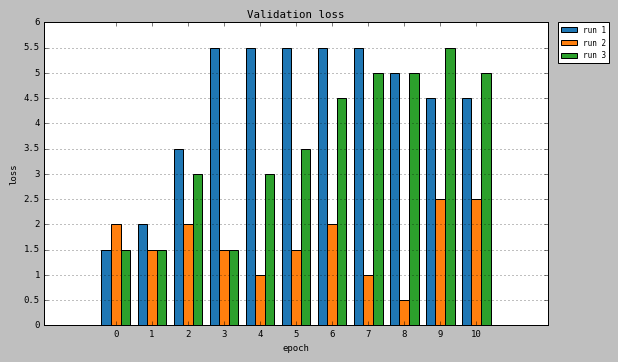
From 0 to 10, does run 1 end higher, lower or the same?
higher
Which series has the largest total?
run 1
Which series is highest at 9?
run 3
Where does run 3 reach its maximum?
9
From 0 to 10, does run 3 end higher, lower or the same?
higher
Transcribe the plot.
Title: Validation loss
x-axis: epoch, ticks 0 1 2 3 4 5 6 7 8 9 10
y-axis: loss, ticks 0 0.5 1 1.5 2 2.5 3 3.5 4 4.5 5 5.5 6
Legend: run 1, run 2, run 3
Values:
run 1: 1.5 2 3.5 5.5 5.5 5.5 5.5 5.5 5 4.5 4.5
run 2: 2 1.5 2 1.5 1 1.5 2 1 0.5 2.5 2.5
run 3: 1.5 1.5 3 1.5 3 3.5 4.5 5 5 5.5 5
